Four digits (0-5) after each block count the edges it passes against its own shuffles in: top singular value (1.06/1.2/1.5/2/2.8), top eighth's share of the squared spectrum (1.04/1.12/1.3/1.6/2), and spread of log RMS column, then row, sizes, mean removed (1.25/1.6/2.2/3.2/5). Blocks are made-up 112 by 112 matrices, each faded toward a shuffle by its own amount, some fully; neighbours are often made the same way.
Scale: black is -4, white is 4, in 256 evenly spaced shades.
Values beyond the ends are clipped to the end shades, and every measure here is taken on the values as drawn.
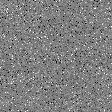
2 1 0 0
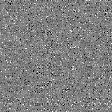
4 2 2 1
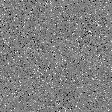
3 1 0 0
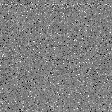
3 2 0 1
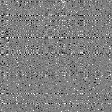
5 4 2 3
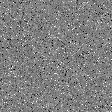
0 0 0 0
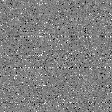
4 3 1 2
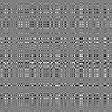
5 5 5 5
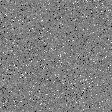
0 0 0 0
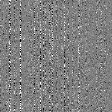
3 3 4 0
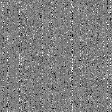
2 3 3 0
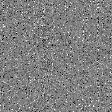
1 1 2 0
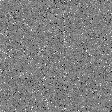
1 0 1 0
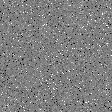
0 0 0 0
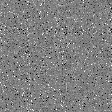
1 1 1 1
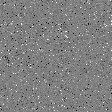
2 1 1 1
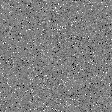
0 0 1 0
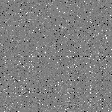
3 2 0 1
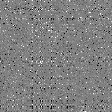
4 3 2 2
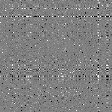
5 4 2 3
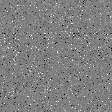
3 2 1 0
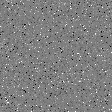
0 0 0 0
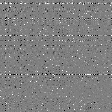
5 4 2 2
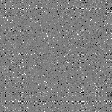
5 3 2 2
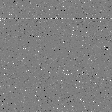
4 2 0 1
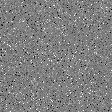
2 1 0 0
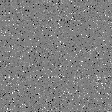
3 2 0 0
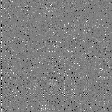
4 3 2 1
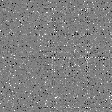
4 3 1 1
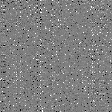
4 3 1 1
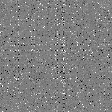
4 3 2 1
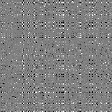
5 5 3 3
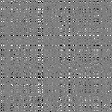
5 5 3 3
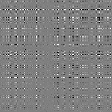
5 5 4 4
